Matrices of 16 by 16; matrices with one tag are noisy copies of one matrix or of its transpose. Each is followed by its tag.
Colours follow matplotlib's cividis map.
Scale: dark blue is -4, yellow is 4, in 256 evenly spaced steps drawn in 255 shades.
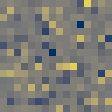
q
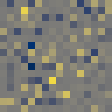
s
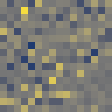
s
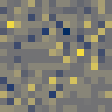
s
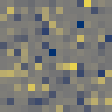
q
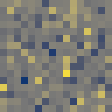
q
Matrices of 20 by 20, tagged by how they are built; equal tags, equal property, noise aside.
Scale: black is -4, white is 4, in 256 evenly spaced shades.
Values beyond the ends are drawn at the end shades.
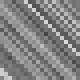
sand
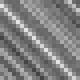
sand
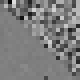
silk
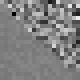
silk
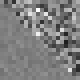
silk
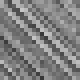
sand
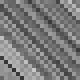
sand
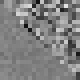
silk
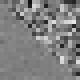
silk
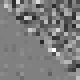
silk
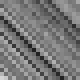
sand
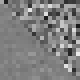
silk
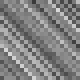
sand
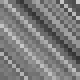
sand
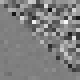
silk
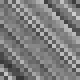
sand
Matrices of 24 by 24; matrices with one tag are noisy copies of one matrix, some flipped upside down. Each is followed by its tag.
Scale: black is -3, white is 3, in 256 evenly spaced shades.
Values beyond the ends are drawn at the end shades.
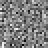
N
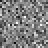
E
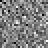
E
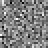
N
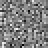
N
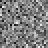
E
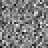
E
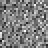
E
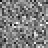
E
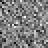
E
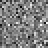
E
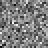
E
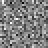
N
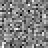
N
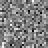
N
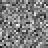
E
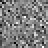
E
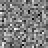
N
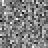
N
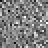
E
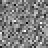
E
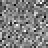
E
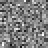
N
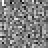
N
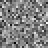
E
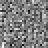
N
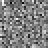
N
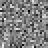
N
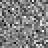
E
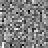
N
